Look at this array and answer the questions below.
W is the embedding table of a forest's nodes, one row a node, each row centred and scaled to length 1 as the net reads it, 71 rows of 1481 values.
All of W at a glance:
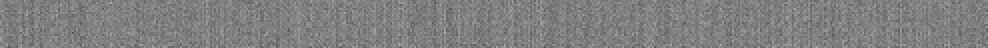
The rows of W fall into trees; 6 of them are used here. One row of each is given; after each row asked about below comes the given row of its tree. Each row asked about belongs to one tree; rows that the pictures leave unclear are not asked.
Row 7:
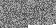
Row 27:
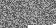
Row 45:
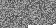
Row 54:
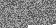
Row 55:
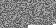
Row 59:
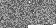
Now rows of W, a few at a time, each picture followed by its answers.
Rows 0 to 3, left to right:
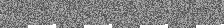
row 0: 7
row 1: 54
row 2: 27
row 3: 7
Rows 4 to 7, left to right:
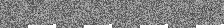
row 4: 59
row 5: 27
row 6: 45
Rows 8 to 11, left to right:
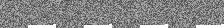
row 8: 45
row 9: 45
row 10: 27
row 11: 54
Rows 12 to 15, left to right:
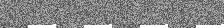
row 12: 59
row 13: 54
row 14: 59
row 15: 55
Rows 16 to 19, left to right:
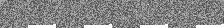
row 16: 45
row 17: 45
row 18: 27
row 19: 45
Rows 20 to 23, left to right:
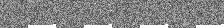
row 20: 7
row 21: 55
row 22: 55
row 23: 54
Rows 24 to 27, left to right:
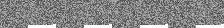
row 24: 27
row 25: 55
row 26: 45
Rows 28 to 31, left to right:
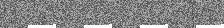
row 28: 55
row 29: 45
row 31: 7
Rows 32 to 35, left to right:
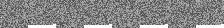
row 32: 27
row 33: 54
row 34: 54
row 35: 7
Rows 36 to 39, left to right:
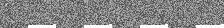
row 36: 59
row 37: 7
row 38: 54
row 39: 59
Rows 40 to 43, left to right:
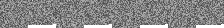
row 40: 55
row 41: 54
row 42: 45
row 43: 45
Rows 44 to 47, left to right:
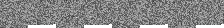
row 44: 27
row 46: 27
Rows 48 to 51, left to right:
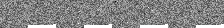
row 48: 27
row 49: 55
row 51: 27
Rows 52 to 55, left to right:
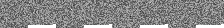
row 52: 59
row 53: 27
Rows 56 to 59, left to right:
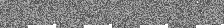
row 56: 45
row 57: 54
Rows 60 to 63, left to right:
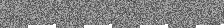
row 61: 45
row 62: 7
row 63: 55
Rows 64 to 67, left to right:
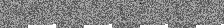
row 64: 7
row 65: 27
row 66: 59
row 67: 59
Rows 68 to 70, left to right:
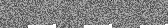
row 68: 59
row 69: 45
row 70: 45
